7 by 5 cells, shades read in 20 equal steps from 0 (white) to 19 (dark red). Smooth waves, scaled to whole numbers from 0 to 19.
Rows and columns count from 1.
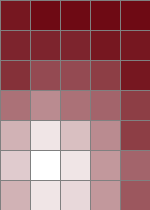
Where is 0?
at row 6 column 2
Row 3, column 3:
14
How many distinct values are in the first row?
2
